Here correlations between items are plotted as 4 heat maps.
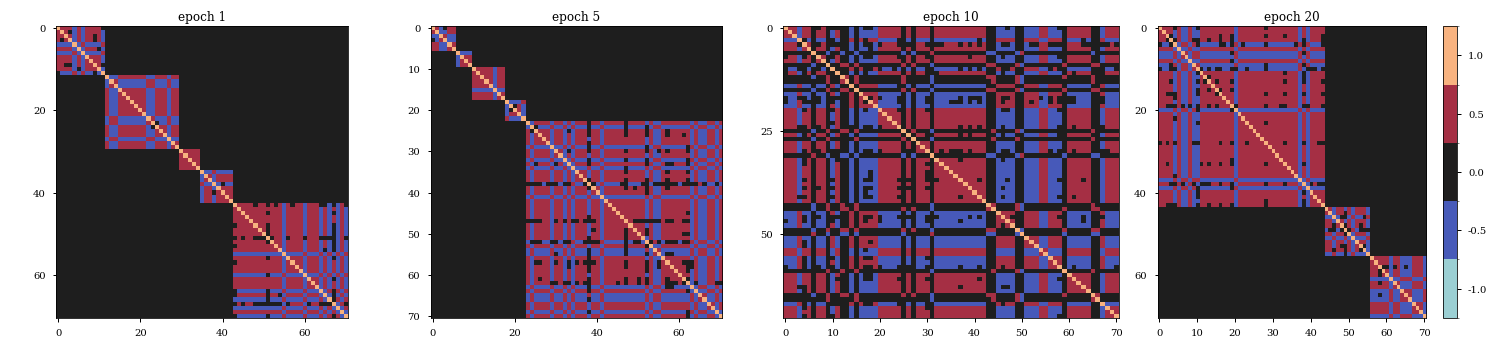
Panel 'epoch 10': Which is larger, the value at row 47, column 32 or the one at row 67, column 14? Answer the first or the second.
the second
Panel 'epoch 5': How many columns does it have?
71
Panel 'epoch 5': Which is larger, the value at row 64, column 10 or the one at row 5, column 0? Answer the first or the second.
the second
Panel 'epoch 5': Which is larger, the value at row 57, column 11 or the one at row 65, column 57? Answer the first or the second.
the first
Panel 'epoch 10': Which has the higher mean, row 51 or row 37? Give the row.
37
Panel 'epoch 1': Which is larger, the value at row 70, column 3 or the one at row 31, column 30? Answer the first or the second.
the second
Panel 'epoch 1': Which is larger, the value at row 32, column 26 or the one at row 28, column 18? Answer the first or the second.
the second
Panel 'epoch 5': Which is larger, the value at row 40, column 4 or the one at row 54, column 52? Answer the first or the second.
the second
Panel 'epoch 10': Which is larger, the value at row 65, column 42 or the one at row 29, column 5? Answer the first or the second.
the second
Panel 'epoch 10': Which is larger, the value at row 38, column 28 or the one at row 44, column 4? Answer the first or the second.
the first
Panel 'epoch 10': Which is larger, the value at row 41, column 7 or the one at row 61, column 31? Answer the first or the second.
the first
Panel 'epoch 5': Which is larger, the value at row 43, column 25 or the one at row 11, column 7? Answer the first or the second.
the first
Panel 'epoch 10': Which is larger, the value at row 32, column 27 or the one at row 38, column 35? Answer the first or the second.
the second
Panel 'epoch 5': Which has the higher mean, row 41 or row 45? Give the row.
45
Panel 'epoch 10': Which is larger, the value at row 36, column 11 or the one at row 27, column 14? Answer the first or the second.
the first
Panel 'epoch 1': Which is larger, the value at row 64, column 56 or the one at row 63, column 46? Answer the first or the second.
the second
